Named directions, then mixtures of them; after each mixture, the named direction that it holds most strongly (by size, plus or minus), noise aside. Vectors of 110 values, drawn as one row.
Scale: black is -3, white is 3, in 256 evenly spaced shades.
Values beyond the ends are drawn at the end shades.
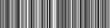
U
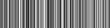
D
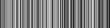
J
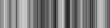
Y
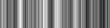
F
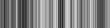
Y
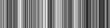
F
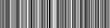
U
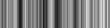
F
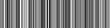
U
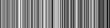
J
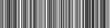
J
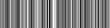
U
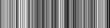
Y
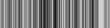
J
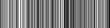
J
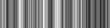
F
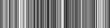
Y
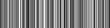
D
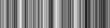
F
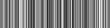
D
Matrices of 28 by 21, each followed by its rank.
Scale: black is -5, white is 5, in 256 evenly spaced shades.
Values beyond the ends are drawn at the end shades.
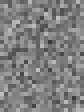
full rank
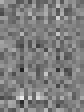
three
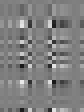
one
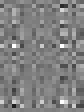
two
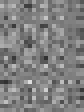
three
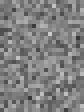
full rank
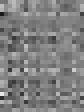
three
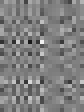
two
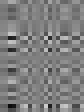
one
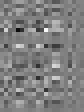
two
